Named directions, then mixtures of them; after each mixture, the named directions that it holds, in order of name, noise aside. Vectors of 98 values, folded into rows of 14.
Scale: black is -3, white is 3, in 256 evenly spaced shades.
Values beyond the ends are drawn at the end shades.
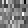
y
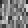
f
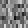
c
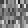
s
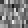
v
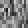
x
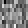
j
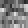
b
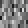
f, v, x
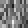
v, x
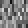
f, x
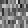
j, s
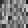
f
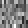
j, x, y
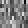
x, y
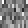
f, v, y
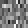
j, s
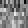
b, v, y
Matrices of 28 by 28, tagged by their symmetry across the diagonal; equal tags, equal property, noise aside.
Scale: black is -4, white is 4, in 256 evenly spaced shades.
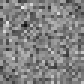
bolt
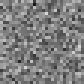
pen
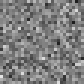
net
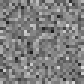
bolt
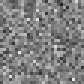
pen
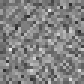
bolt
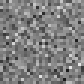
net
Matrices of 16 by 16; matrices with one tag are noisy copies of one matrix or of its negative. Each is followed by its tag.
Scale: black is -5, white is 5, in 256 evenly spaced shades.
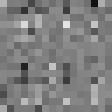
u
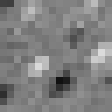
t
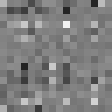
u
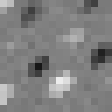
t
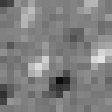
t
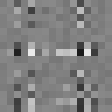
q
